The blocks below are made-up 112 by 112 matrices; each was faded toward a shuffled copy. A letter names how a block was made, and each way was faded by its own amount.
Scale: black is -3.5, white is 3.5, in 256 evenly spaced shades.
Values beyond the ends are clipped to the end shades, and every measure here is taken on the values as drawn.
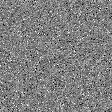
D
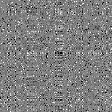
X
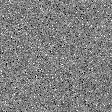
D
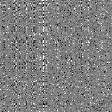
X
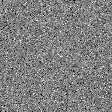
D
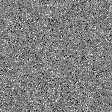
D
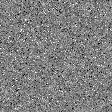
D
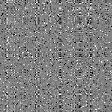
X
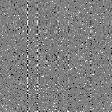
X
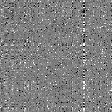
X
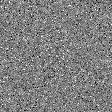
D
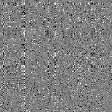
X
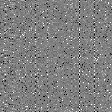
X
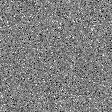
D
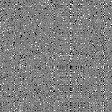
X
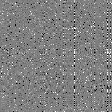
X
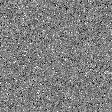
D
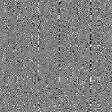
X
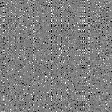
X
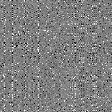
X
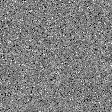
D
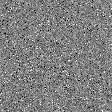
D
